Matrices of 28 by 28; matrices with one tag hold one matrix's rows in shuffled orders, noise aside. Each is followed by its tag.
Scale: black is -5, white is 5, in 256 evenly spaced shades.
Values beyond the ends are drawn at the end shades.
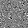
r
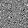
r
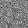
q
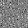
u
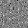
u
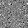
r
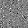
u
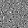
u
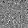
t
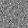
u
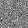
q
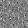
u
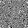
r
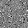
r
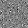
u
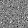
u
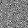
q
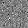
t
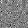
q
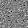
r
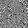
r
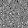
u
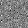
q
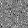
q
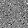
r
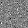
q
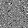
r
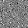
u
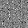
t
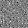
u
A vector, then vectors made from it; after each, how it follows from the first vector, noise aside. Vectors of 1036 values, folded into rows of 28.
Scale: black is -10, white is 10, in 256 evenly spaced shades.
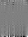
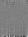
shrunk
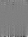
shrunk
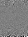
sign-scrambled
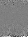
sign-scrambled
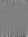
shrunk
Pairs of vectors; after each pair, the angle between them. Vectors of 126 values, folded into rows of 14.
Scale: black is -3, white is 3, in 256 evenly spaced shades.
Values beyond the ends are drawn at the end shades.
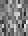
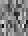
nearly opposite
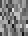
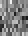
partly opposed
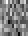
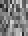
partly opposed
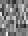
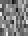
nearly parallel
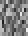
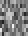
orthogonal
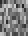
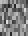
nearly opposite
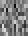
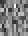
nearly opposite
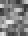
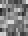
nearly parallel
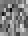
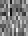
partly aligned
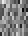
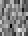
partly aligned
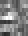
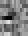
nearly opposite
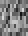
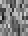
partly opposed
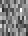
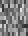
nearly parallel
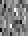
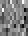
orthogonal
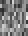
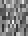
orthogonal
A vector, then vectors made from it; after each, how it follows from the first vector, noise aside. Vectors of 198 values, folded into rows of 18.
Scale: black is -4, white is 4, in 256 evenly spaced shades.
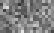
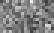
reversed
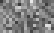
reversed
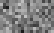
negated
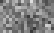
reversed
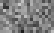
negated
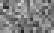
negated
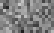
negated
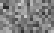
negated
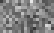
reversed
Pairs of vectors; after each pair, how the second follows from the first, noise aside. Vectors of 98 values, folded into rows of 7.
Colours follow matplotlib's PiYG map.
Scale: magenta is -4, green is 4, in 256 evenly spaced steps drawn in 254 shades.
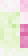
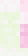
shrunk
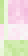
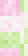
wrapped around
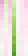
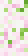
shuffled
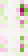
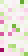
shuffled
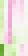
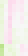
shrunk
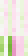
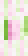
wrapped around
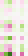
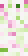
shuffled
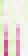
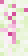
shuffled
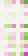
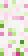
shuffled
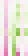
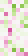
shuffled
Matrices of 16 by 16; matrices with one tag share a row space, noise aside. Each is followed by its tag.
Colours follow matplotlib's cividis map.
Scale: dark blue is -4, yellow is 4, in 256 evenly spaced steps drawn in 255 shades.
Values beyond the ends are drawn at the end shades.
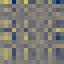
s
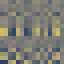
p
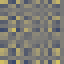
p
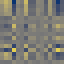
s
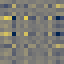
s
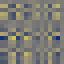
p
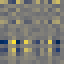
p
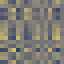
p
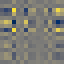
s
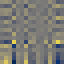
s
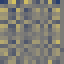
p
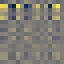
p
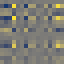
s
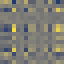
s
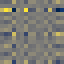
s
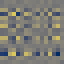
p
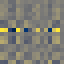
p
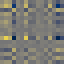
s
